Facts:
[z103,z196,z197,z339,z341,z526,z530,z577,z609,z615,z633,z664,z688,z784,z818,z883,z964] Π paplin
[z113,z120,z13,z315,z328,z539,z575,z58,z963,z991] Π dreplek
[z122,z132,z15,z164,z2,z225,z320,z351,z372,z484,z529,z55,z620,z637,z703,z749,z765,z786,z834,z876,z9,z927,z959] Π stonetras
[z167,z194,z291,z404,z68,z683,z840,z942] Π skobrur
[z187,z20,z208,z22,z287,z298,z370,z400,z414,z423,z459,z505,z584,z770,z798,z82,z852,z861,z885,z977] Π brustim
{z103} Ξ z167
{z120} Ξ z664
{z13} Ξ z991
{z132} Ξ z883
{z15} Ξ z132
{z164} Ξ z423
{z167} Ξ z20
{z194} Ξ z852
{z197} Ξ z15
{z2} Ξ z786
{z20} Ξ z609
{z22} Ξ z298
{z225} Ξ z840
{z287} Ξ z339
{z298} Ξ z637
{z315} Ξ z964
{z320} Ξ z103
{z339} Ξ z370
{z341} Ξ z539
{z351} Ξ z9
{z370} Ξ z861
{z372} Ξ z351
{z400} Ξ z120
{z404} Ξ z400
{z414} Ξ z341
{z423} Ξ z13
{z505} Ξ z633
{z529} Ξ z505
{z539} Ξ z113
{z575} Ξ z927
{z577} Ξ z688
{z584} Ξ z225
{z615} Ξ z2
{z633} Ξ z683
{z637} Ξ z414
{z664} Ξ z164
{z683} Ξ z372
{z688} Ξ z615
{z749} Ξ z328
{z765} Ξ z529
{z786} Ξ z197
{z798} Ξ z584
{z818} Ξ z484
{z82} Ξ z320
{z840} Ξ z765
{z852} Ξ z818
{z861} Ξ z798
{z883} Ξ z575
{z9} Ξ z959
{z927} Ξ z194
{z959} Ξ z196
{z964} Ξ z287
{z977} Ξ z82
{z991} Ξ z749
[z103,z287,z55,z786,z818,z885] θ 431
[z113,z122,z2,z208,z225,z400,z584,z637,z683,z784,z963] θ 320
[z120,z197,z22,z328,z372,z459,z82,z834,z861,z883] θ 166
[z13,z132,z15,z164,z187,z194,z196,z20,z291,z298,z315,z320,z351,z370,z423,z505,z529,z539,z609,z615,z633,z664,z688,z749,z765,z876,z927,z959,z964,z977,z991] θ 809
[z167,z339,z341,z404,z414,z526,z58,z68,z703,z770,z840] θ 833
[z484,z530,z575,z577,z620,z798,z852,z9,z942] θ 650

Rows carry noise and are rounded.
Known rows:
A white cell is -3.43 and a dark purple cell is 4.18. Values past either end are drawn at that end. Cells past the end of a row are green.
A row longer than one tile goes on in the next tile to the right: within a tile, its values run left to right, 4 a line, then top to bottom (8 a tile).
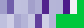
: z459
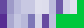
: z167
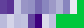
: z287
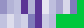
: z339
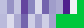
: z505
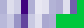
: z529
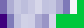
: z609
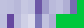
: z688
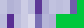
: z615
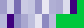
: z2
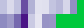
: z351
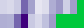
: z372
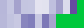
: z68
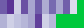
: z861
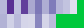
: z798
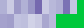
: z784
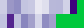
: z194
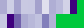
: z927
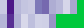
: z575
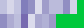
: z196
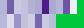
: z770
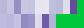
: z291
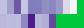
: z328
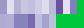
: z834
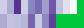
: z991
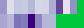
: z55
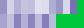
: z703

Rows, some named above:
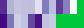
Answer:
z103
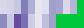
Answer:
z9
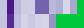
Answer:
z575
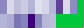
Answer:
z55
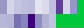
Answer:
z55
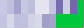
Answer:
z942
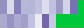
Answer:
z122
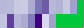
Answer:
z818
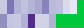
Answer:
z58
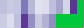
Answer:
z840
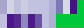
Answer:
z786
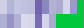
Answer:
z577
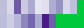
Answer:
z404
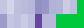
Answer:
z526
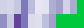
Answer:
z9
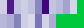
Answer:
z852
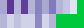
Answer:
z798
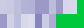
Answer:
z530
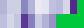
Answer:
z840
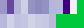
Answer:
z208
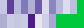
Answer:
z315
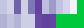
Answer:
z664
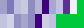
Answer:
z885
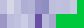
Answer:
z526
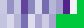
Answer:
z505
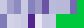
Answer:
z539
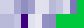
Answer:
z683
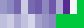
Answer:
z400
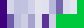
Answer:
z320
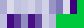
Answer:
z786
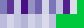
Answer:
z584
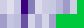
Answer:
z633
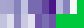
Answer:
z423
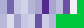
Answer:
z770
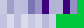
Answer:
z298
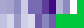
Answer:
z423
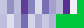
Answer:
z505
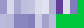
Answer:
z834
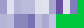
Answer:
z834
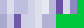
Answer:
z620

